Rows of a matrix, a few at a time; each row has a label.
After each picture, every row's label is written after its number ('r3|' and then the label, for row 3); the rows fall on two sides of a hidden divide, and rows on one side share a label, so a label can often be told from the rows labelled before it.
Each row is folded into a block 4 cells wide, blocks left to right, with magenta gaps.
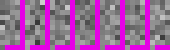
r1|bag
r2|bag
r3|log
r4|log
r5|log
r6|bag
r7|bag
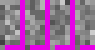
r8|bag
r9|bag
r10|log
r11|bag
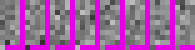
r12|log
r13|bag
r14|bag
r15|log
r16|log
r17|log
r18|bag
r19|bag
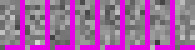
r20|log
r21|log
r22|bag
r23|log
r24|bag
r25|log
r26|log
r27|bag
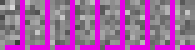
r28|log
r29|log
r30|log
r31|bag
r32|log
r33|bag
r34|log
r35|bag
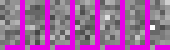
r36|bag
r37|bag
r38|log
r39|bag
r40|bag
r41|log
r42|bag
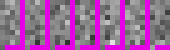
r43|log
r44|bag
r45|log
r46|log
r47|log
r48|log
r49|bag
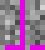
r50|bag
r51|bag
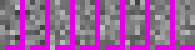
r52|log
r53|bag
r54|log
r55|bag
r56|log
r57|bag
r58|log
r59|bag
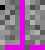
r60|log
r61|log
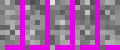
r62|log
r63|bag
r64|log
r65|log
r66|log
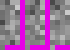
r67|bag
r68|bag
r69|log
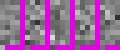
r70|log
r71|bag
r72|log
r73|log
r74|log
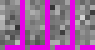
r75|bag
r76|bag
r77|bag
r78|bag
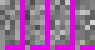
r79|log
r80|log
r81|log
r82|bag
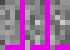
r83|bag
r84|log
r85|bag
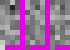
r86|bag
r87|bag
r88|bag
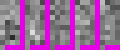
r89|bag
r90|log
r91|log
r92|log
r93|bag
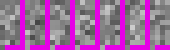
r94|bag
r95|log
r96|bag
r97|bag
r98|bag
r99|log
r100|bag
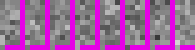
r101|bag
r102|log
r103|log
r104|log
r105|log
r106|log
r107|log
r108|log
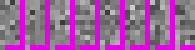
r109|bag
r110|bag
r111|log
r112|log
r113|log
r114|log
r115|log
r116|log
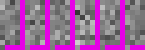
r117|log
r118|log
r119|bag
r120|log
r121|bag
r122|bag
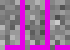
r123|log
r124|bag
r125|log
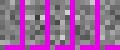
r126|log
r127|bag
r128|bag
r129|bag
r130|log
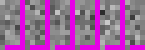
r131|bag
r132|bag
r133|log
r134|bag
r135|log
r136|log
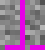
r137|bag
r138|log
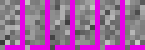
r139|bag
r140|bag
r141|log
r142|bag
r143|bag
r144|log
